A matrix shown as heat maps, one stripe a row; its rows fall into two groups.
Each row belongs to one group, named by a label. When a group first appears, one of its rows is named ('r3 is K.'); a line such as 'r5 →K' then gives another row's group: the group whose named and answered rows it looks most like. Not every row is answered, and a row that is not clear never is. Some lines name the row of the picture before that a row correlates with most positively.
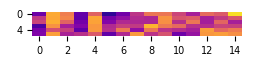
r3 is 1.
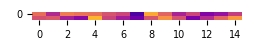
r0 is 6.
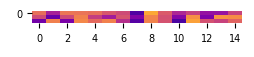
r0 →6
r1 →6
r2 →6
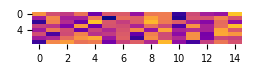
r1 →1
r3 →6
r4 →1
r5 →6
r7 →1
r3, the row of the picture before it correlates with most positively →1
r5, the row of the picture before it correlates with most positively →1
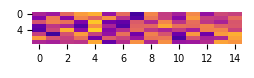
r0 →6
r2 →1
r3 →1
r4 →1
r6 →6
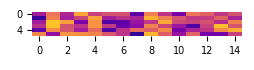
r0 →6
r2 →1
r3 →1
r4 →1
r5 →6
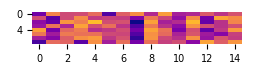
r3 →6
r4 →6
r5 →6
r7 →1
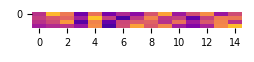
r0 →1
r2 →1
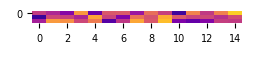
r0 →6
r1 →1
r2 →1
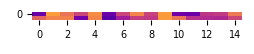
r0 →1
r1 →1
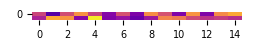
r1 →1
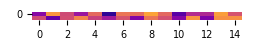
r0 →1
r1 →6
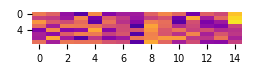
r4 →1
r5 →6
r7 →6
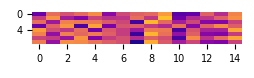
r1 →1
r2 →6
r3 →1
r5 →6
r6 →6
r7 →6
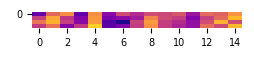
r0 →1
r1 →1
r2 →1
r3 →1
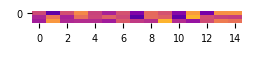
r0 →6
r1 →6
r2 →1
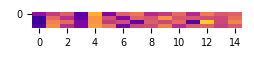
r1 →1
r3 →1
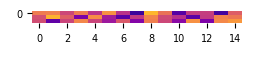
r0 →6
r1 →1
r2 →6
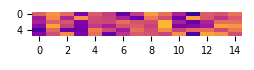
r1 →6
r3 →1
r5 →1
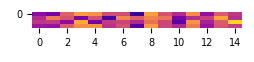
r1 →1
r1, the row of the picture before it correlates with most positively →3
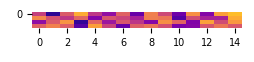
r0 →6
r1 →6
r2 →1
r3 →1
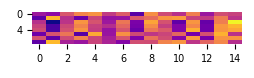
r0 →6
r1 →1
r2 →6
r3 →6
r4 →6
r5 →1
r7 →1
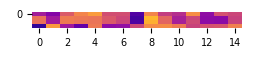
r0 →6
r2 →6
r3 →1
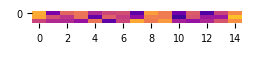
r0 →6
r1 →6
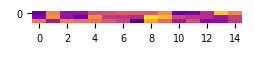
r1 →1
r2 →6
